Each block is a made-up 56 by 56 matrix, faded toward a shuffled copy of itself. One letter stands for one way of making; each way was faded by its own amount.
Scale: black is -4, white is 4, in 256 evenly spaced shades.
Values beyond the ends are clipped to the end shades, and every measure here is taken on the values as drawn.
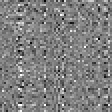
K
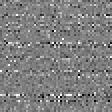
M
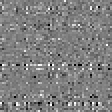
M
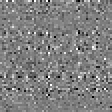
M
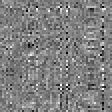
K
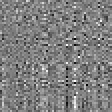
K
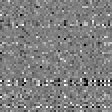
M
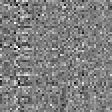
K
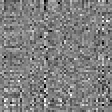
K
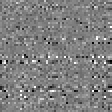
M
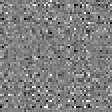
M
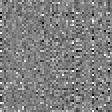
K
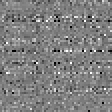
M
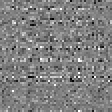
M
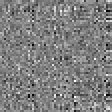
K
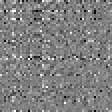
M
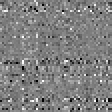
M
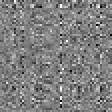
K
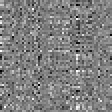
K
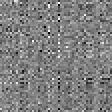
K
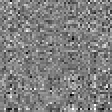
K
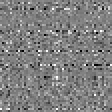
M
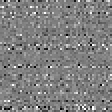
M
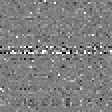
M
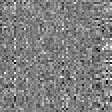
K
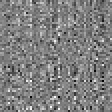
K
